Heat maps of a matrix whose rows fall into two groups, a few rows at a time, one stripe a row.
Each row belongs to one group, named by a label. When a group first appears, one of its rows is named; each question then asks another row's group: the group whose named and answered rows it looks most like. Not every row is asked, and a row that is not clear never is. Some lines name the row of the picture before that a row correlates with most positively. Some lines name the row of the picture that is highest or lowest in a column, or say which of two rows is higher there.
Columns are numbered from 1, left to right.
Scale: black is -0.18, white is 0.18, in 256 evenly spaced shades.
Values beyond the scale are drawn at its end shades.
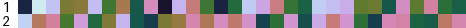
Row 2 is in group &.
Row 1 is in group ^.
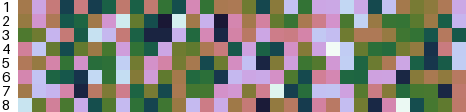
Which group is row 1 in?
&
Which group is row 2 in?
^
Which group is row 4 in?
&
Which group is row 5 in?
&
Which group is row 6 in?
^
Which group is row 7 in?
^
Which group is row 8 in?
&
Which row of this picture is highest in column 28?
8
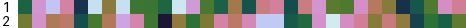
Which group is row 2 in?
^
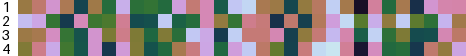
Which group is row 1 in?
^
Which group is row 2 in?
&
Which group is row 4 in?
^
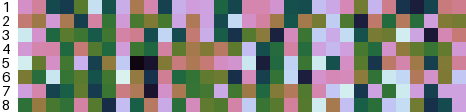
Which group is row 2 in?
^
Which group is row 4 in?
&
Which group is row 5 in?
&
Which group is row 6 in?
&
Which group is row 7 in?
&
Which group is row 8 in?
&
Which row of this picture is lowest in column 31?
8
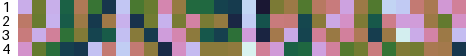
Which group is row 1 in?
&
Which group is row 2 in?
&
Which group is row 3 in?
&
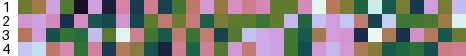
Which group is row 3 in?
^
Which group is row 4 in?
^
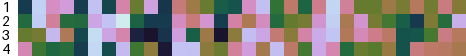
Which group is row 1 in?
^
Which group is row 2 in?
^
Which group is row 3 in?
^
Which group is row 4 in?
^
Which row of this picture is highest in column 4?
1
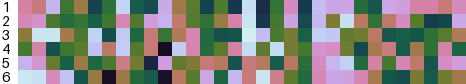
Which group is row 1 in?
&
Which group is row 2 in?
&
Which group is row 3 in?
^
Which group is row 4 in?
^
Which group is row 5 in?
&
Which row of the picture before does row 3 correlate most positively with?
1
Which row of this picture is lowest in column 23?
2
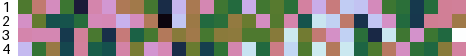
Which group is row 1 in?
^
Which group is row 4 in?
&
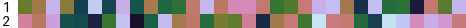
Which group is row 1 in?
^
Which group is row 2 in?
&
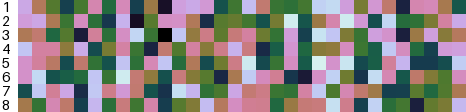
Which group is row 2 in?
&
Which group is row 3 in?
^
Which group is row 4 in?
&
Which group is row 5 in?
&
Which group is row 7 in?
^
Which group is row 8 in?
^
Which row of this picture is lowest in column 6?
4
